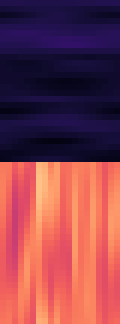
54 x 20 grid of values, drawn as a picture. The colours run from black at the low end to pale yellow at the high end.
The table splits into 2 rows of 1 panel. Panel 1,1: very low, streaked across, faint in contrast. Panel 2,1: high, streaked downward.
